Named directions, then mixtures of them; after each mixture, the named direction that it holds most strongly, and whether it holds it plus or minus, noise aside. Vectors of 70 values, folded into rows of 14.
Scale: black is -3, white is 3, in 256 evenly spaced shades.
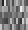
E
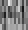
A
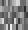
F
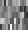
F, plus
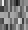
F, minus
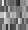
F, minus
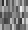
E, plus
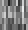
A, minus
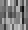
A, plus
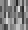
A, plus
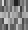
F, minus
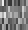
A, minus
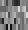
F, minus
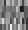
E, minus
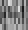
A, plus
